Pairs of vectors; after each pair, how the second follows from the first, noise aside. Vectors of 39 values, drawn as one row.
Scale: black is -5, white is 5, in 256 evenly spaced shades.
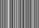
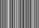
copied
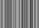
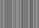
shrunk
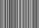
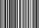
scaled up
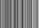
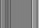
partly zeroed
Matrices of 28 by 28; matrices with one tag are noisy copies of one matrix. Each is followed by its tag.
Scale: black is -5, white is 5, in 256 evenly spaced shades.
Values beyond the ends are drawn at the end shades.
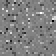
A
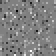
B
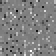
B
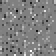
B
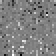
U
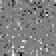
U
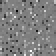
B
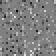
B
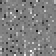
B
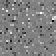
A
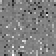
U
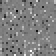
B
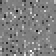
B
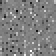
B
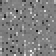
B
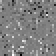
U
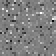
A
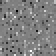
B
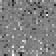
U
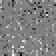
U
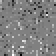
U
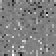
U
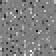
B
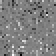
U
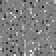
B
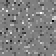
A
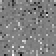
U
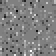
B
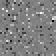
A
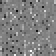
B
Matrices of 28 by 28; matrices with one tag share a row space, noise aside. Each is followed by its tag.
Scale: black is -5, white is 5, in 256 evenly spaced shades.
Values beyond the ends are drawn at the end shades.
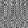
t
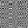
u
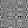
u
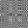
u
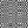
u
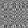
t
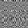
t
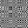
u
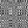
u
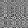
t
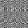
t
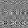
t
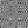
u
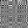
u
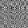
t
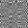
u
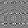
t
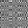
u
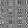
u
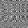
t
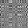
u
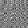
t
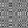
u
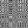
u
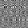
t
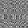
t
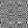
u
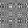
u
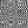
u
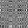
u
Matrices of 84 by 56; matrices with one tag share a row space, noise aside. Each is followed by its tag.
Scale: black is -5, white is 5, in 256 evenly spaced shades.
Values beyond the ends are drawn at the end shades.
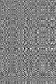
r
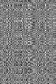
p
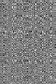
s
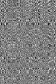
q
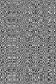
q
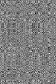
q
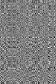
q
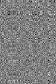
q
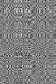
p
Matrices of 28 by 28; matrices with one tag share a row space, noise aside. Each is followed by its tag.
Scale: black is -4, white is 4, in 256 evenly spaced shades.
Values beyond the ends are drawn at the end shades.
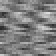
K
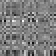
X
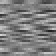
K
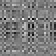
X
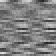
K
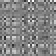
X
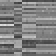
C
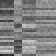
C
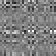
X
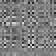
X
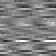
K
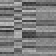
C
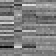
C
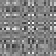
X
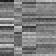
C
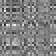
X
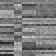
C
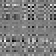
X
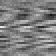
K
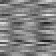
K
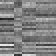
C
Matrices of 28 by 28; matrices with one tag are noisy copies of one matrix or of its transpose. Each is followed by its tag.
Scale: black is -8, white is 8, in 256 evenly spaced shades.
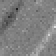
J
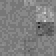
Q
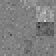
Q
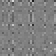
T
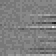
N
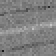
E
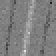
E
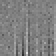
N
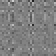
T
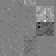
Q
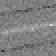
E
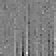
N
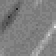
J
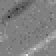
J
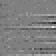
N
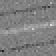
E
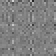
T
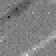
J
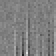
N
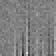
N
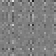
T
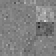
Q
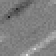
J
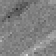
J
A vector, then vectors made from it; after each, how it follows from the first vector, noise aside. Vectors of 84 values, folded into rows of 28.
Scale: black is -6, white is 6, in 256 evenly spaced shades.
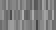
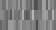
copied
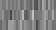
copied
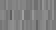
shrunk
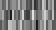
scaled up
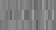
shrunk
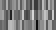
scaled up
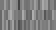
reversed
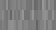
shrunk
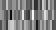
scaled up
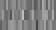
copied
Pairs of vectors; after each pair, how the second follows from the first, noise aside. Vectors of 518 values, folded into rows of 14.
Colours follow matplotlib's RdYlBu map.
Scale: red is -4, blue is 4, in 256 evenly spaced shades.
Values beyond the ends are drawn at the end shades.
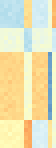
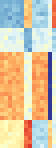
scaled up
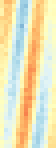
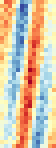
scaled up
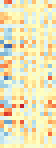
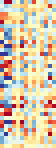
scaled up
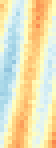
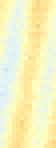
shrunk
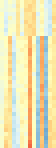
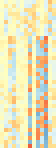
sign-scrambled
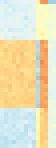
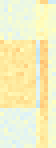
shrunk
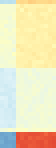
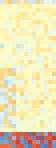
sign-scrambled
